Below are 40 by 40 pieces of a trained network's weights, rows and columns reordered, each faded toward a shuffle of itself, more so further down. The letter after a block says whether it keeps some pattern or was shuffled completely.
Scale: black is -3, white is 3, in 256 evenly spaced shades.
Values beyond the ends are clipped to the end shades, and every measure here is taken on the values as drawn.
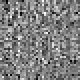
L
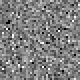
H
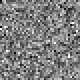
H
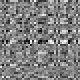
L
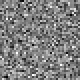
H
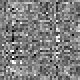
L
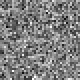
H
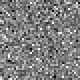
H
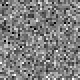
H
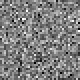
H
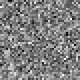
H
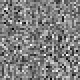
L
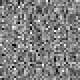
L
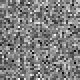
L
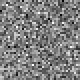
H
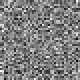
L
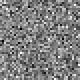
H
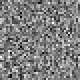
L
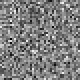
L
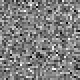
H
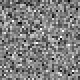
H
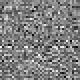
L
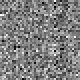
L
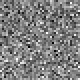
H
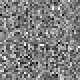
L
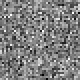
L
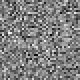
L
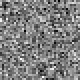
L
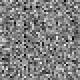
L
